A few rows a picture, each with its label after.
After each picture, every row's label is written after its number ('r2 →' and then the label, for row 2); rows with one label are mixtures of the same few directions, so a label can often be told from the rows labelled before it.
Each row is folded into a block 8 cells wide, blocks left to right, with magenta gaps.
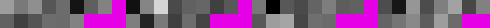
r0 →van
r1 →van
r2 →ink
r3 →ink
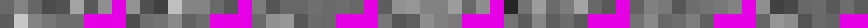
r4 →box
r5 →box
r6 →ink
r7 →ink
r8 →van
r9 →box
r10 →ink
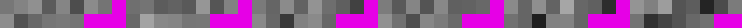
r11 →box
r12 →box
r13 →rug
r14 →rug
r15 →rug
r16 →van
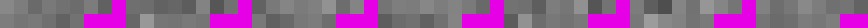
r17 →ink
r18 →box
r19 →ink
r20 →rug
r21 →box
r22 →van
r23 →box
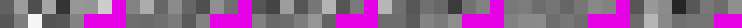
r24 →rug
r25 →ink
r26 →ink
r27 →van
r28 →rug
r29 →box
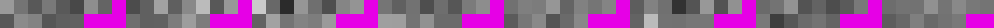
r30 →ink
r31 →ink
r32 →van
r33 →rug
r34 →rug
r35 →box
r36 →van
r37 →rug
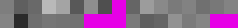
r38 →box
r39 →ink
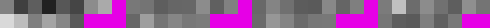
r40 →rug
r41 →box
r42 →box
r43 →ink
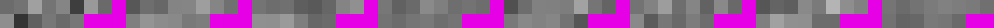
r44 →box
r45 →van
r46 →rug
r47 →box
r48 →van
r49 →box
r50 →van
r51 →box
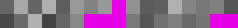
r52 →rug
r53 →box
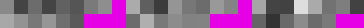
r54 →rug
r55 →van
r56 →box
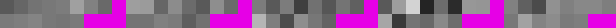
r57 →van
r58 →ink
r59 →rug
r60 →box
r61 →van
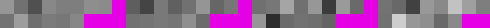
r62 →van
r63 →ink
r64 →box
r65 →van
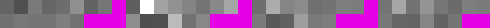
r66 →ink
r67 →ink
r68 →ink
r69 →ink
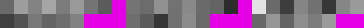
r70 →rug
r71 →rug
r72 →van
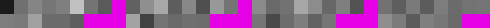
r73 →van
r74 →box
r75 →box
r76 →rug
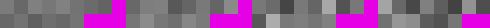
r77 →rug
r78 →box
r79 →box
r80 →ink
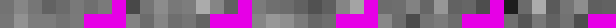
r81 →box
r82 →van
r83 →rug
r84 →rug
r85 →van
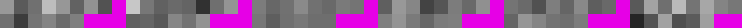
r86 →box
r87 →van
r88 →box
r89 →box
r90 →box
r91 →rug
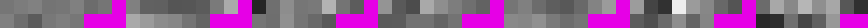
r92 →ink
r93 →rug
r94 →van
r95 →box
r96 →rug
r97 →box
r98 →rug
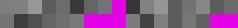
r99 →van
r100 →van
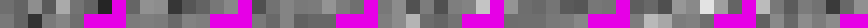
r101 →rug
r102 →box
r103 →van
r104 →rug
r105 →van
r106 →van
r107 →van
